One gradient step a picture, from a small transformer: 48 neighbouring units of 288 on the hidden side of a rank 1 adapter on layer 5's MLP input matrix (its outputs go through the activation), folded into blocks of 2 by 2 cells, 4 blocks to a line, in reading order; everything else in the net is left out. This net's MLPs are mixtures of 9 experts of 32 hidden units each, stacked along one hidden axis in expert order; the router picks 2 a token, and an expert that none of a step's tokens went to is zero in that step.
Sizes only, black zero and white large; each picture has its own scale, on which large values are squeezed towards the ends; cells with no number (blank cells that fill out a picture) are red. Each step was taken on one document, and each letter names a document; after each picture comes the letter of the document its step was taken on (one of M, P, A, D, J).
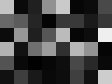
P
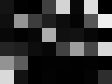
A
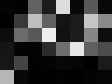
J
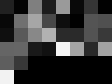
J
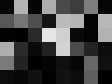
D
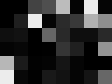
A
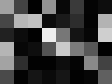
D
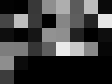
D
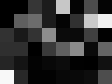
J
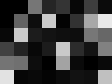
J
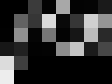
J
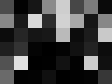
D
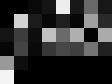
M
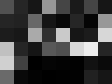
D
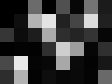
J
